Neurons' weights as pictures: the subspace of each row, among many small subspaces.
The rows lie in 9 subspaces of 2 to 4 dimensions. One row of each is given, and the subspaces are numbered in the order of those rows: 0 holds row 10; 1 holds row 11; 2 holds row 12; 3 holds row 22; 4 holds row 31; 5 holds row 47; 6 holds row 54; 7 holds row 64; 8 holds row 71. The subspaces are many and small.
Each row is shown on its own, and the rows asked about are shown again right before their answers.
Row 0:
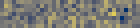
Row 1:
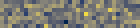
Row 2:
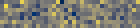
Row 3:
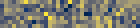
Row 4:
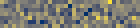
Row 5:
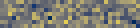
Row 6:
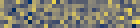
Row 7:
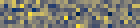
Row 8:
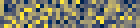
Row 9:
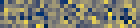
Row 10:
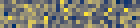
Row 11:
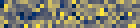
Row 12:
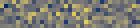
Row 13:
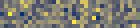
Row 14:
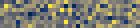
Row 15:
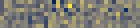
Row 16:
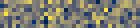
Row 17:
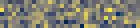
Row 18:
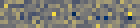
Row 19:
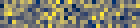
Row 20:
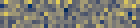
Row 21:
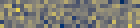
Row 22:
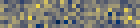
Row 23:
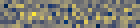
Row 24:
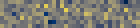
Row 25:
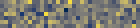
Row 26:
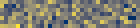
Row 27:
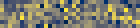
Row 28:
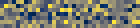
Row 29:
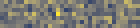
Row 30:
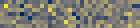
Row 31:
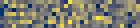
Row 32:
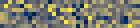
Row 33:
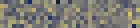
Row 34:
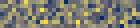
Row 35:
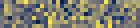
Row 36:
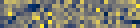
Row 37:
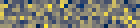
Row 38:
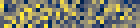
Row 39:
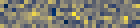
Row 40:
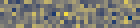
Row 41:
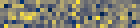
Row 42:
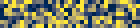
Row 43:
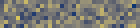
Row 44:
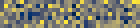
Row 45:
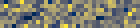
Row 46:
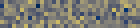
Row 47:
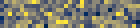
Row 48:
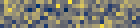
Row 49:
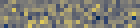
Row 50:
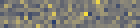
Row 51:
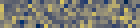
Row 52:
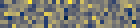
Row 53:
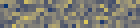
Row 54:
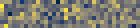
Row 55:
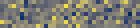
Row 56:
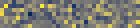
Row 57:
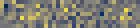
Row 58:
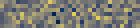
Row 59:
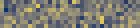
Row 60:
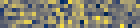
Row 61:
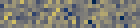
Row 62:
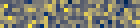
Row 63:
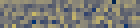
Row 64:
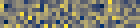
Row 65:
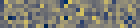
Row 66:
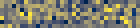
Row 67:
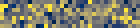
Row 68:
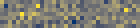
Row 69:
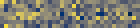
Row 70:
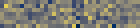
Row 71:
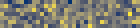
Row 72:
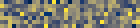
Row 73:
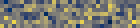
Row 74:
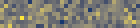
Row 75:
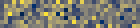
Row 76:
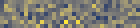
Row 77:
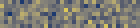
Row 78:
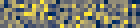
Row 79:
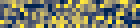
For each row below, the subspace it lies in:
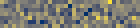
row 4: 7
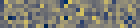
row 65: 4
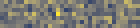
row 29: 5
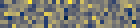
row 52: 8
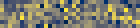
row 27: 3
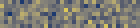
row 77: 6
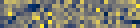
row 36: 2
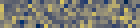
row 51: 4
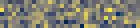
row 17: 5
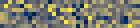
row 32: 5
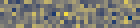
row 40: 5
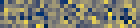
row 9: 4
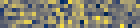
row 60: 4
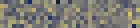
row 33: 8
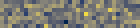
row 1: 5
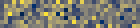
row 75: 6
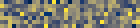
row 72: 8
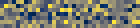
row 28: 2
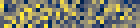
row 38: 1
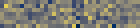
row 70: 5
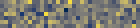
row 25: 8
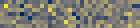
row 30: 5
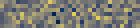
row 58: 4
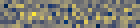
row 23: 3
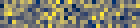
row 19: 6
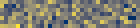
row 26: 2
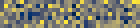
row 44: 3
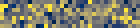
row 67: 4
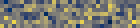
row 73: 7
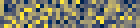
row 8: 1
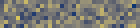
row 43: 1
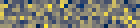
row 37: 4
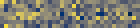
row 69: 1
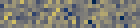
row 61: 6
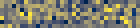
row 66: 2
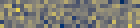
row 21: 2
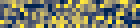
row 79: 2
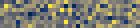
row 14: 2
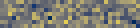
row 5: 2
